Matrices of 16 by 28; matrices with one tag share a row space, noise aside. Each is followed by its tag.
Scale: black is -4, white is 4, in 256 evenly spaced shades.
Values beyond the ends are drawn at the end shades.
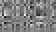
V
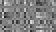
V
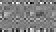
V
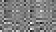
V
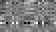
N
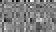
V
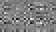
V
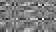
N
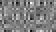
V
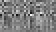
V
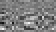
N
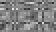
N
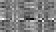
N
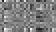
V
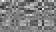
N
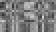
N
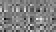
V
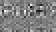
V
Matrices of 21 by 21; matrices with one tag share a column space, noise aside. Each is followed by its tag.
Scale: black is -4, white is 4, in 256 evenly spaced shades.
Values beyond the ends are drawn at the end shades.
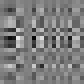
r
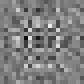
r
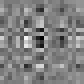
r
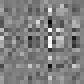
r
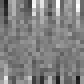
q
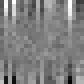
q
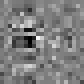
r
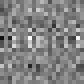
r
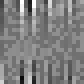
q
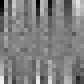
q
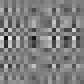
r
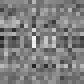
r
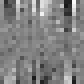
q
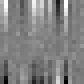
q
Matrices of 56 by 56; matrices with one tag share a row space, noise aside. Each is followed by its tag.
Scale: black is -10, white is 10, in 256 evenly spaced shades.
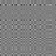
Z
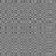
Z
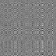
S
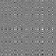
S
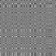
Z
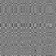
Z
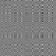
S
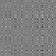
S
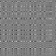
Z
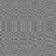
Z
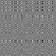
S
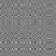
Z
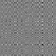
S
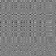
Z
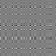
Z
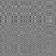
Z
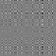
S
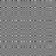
Z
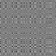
Z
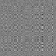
S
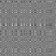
Z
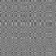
Z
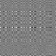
Z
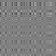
Z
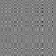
S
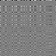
Z
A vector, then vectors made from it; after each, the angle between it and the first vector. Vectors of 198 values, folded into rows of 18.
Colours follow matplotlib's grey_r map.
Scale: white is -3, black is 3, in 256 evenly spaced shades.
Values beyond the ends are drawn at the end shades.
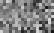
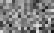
nearly parallel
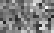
nearly opposite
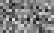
orthogonal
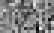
partly opposed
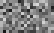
orthogonal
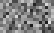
partly aligned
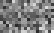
nearly opposite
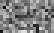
partly opposed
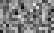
partly opposed
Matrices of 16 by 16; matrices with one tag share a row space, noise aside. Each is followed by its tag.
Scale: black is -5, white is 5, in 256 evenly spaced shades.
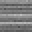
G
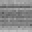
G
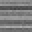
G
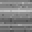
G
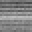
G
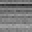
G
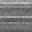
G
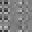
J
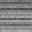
G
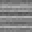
G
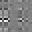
J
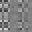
J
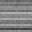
G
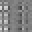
J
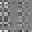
J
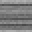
G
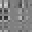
J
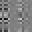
J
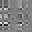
J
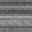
G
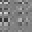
J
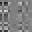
J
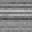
G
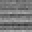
G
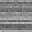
G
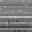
G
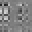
J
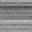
G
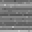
G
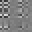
J
